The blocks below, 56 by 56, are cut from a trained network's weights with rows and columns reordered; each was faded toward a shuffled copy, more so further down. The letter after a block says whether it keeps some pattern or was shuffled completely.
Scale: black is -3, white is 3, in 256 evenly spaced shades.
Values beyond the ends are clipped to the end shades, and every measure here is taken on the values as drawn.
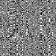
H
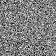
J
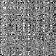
H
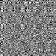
H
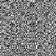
H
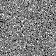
J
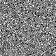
J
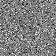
J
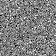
J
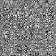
H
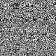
H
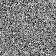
J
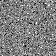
J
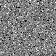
J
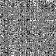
H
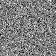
J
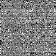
H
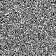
J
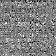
H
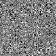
H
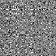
H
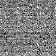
H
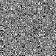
H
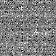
H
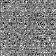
H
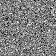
J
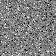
J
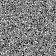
J
